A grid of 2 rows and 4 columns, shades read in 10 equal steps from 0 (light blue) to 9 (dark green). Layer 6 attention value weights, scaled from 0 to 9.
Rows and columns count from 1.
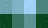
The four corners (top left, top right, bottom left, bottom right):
3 5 9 9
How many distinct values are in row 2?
3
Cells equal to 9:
2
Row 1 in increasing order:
0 2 3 5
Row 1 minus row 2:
-6 -4 -4 -4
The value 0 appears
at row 1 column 3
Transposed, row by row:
3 9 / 2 6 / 0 4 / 5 9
